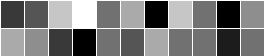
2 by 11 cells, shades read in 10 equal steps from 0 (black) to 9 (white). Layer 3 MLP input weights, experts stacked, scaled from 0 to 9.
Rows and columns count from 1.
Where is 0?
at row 1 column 7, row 1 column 10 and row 2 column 4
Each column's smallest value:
2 3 2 0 4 3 0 4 4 0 4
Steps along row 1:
up up up down up down up down down up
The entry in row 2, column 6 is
3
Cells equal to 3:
2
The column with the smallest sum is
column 10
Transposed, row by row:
2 6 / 3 5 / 7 2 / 9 0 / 4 4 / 6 3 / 0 6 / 7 4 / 4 4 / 0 1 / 5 4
